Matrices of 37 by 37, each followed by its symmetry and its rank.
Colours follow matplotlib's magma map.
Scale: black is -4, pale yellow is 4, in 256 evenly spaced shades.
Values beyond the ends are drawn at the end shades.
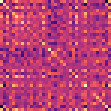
symmetric, rank five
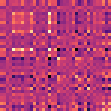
symmetric, rank two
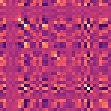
symmetric, rank three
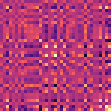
symmetric, rank two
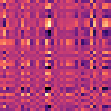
neither, rank two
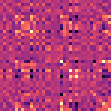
symmetric, rank three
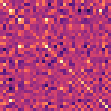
symmetric, rank five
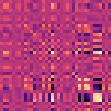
symmetric, rank three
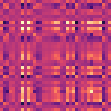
symmetric, rank two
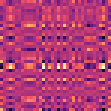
neither, rank two
